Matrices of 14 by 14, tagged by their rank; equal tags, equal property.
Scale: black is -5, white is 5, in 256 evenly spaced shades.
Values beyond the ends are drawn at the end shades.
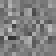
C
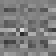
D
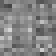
C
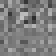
C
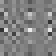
D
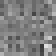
C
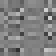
D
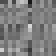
D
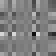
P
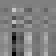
P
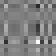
P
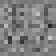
C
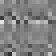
D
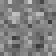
C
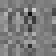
D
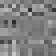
C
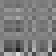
P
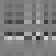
P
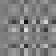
P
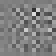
D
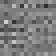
C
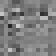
C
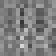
D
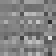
D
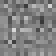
C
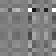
P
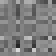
D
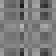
P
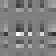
P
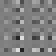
P
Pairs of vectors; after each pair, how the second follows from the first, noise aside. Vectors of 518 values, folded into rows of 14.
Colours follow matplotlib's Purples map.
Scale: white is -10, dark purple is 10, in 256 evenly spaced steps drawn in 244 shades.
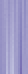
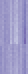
wrapped around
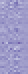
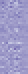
negated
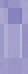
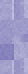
wrapped around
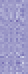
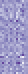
scaled up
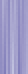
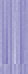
wrapped around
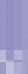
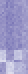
scaled up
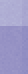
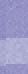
wrapped around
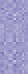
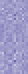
negated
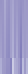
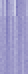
reversed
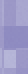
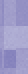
negated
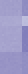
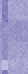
wrapped around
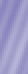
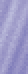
reversed
